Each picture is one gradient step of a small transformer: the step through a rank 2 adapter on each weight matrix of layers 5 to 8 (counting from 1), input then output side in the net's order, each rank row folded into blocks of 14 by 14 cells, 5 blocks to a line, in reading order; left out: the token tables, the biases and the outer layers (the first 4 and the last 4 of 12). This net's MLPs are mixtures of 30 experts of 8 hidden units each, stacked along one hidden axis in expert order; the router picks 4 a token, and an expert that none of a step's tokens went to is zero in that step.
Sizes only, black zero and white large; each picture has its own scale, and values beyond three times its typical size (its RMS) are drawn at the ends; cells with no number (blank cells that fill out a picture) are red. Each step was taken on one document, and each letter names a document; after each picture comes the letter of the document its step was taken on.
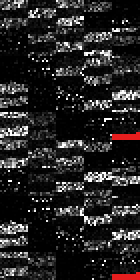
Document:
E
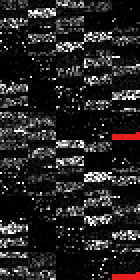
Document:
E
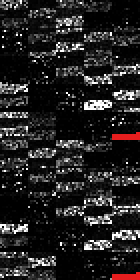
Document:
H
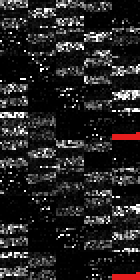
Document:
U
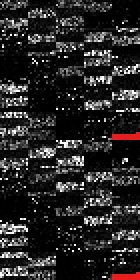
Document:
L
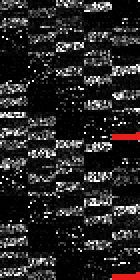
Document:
H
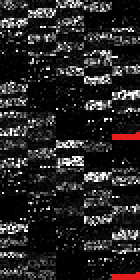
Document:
U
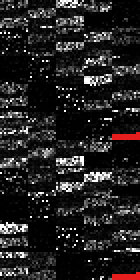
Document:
U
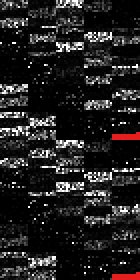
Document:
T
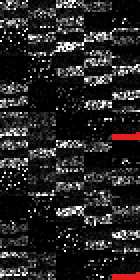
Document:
U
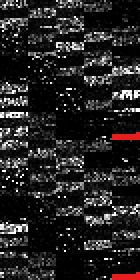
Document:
L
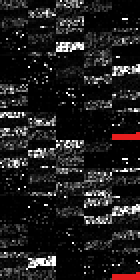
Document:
T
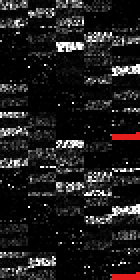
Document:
T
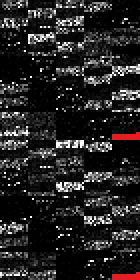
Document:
U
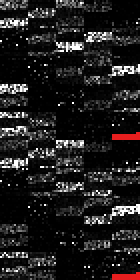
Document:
T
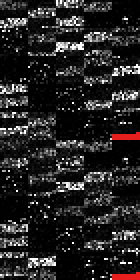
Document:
H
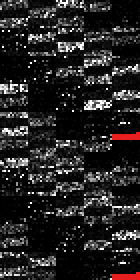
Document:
H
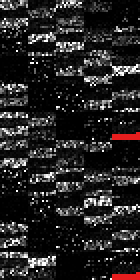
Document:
L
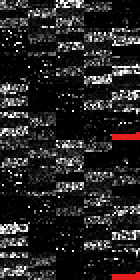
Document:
H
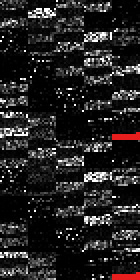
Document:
E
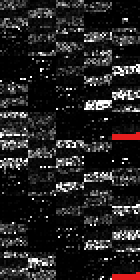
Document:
U
